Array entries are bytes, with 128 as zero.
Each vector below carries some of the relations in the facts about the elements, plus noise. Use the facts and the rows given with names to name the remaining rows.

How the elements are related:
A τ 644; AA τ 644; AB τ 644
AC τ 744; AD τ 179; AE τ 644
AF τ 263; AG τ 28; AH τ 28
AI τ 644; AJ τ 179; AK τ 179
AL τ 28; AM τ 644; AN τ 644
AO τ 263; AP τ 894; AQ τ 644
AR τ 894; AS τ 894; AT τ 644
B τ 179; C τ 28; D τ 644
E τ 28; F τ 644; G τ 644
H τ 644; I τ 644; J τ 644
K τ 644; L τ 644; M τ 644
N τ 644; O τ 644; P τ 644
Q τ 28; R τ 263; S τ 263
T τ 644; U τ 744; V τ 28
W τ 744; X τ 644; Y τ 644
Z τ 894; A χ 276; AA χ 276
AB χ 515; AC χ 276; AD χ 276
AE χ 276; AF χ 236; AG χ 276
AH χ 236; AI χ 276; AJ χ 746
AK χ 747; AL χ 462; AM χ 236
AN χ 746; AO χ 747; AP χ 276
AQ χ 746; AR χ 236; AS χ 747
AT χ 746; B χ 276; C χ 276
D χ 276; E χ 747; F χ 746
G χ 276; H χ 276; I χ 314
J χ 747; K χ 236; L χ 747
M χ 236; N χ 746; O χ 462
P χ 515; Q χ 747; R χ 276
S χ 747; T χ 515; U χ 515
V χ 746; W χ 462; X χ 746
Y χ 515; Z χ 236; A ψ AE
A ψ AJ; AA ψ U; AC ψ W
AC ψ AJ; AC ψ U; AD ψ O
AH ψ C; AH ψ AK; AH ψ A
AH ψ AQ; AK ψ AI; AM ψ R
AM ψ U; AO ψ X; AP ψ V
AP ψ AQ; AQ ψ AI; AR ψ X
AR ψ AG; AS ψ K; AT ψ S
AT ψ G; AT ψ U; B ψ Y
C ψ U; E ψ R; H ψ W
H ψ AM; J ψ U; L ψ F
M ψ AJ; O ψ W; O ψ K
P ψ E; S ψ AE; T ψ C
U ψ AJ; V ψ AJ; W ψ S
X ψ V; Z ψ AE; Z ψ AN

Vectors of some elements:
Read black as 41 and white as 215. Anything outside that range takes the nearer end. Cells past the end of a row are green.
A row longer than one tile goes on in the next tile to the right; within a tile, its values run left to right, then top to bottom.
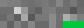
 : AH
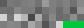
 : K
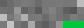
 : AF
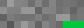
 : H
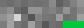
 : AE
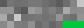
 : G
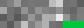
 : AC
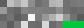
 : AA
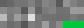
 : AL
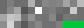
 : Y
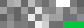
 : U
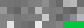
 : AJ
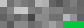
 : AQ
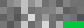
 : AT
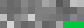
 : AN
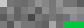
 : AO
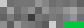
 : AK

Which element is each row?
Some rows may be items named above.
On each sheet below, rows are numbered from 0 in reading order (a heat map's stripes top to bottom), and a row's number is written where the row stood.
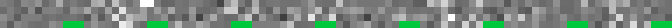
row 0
E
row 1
U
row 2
M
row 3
A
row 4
AP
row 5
AM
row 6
R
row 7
AT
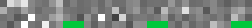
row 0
C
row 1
AI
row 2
O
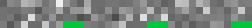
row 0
J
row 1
A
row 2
T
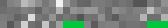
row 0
J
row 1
B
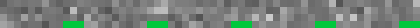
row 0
I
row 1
Q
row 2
AD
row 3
R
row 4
R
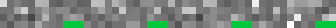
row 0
X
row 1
T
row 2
AQ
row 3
V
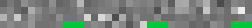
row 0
R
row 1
K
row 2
P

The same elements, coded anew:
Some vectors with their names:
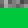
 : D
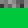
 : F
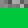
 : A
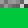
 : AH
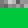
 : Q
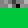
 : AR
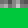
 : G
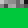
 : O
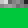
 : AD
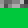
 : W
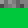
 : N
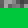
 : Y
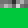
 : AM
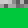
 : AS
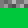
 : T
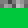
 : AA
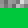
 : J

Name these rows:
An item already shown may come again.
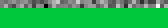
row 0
T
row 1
X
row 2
AT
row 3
AC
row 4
P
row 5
R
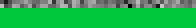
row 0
AJ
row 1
W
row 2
H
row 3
AF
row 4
X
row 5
AP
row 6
AF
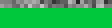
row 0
M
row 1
K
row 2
AI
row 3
AE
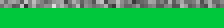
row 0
AH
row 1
I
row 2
AC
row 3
A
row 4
B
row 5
AL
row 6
AN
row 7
AN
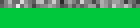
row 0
E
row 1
AK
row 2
AQ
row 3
AA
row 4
K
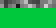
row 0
V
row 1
U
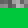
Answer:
C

